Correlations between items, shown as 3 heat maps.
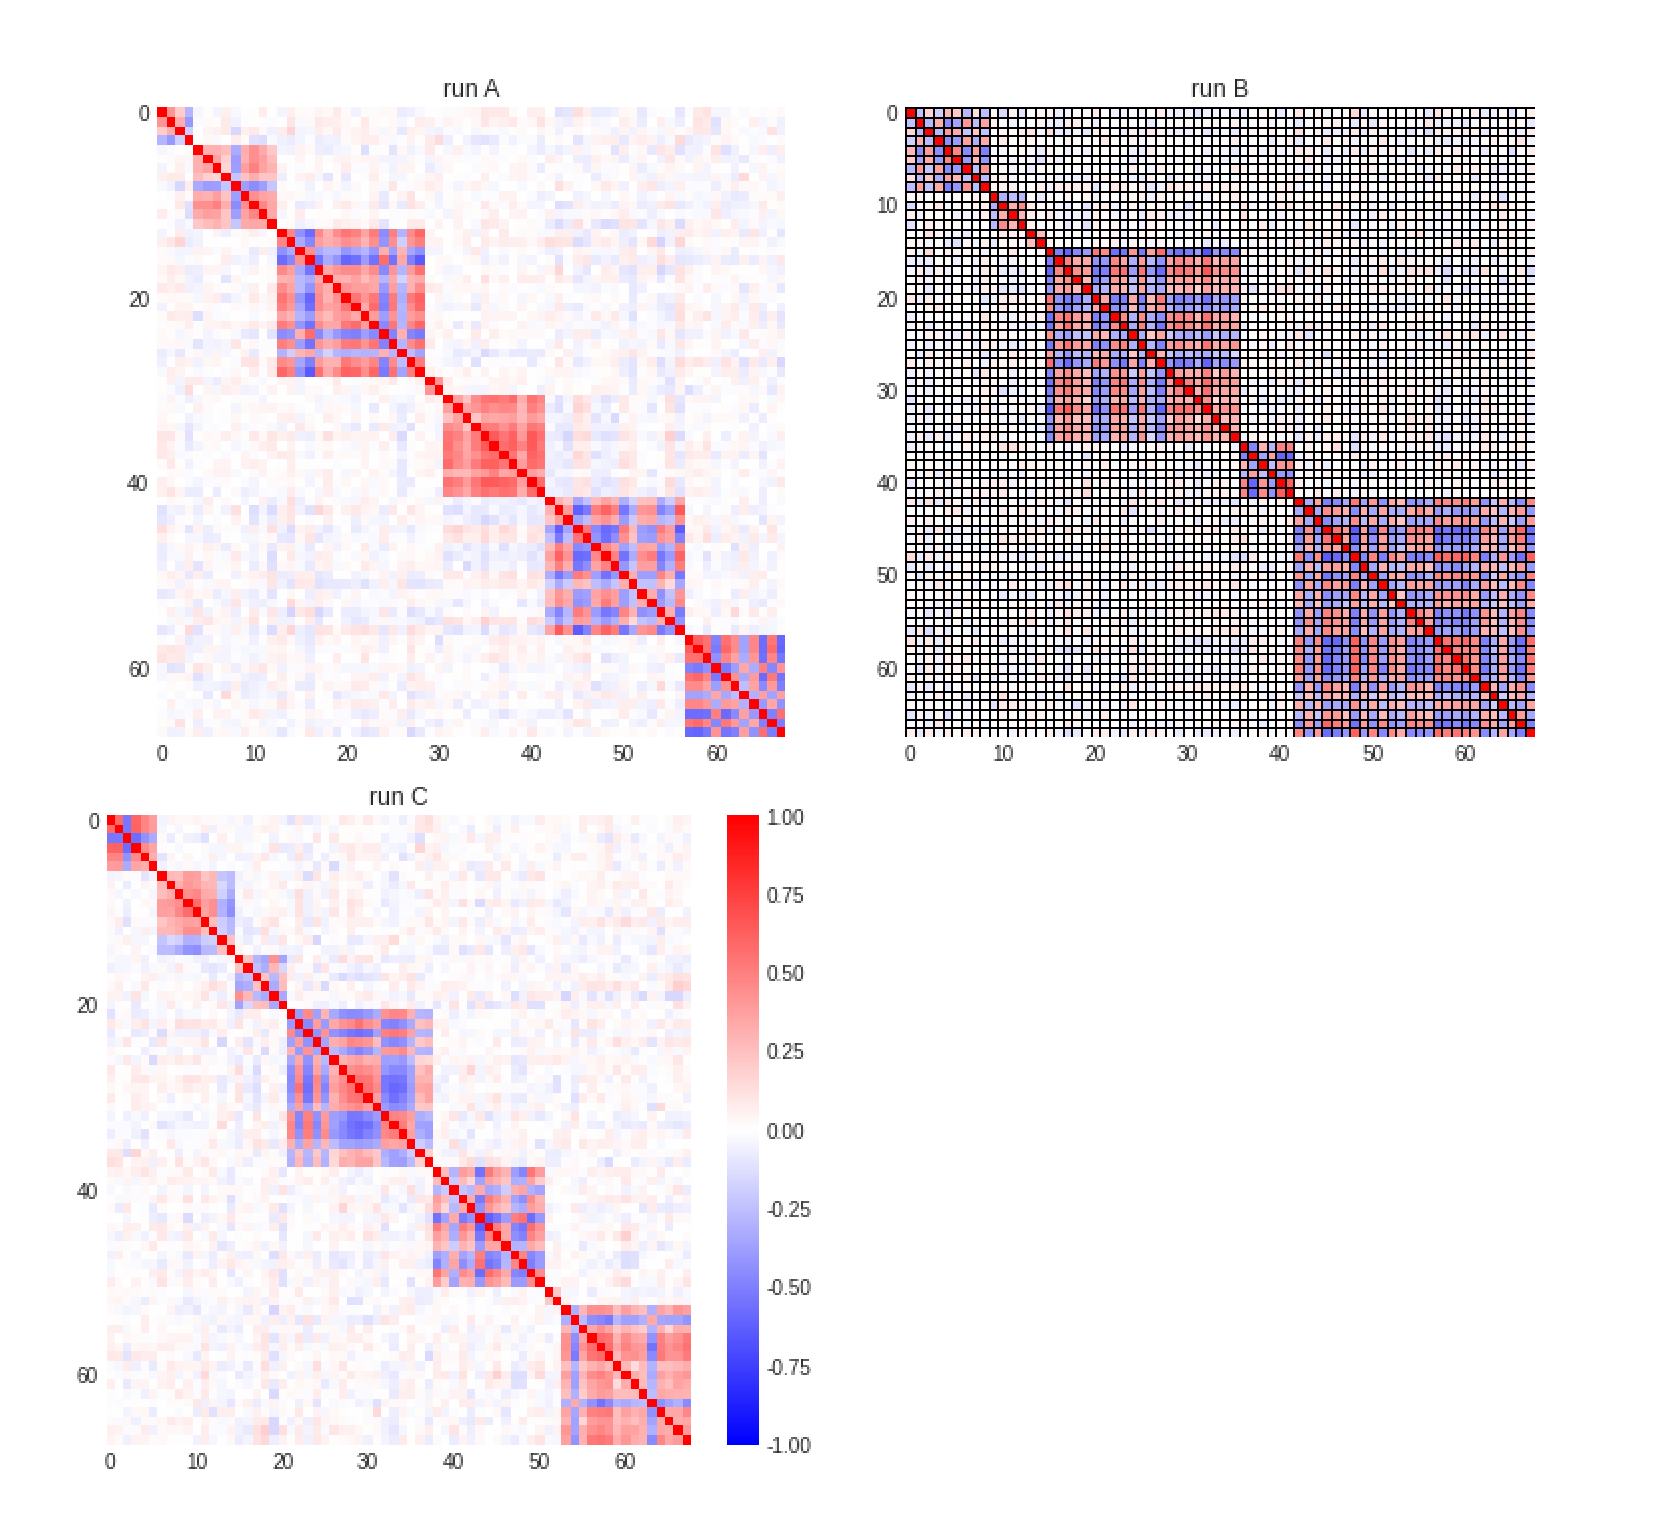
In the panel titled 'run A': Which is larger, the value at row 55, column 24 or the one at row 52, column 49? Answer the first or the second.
the second
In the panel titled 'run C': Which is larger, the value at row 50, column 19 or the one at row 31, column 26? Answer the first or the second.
the second
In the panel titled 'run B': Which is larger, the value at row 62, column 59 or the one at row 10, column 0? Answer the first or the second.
the second
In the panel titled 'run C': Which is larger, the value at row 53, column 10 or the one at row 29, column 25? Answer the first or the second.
the first
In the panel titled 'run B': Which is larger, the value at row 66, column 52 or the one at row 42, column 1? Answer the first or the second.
the second
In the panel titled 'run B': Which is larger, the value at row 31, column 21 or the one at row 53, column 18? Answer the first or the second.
the second
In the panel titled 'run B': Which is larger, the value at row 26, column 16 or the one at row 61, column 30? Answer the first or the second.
the second
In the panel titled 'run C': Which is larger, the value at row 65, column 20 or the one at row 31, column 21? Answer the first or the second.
the first
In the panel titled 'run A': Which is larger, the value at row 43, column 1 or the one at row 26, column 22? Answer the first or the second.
the first
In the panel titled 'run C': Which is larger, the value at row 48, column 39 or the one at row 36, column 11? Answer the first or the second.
the second
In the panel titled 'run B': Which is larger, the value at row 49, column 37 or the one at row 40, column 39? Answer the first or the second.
the first
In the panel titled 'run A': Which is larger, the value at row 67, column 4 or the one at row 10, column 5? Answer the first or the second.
the second
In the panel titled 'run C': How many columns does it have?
68
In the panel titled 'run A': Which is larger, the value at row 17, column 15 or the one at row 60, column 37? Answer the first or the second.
the second
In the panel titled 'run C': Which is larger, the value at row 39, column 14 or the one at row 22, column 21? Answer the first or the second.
the first
